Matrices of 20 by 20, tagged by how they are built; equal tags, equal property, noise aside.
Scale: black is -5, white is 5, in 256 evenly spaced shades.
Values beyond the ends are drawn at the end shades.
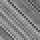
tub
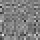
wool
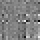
wool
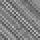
tub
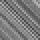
tub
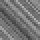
tub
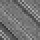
tub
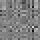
wool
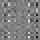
wool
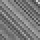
tub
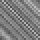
tub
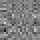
wool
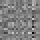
wool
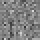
wool
